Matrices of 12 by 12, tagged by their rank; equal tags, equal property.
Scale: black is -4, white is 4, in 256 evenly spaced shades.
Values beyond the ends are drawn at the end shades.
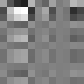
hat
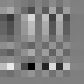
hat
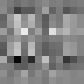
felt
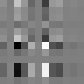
hat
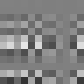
hat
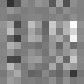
felt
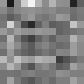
felt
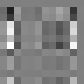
hat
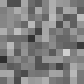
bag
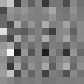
felt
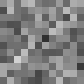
bag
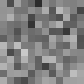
bag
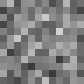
bag
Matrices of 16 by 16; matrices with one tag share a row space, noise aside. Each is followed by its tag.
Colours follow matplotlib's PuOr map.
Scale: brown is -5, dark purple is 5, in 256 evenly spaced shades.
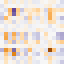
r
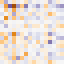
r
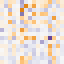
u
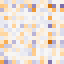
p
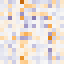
u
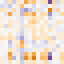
u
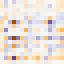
r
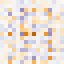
u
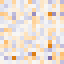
p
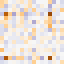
p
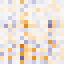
u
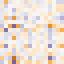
r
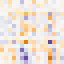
u
